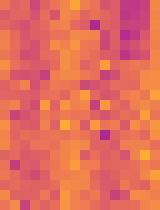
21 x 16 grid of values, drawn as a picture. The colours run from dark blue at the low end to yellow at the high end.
Odd patch: lower, in the top right. Average level on the scale: 60%. Stripes: upright, repeating 2 times. Ninth with the lowest average: top right.
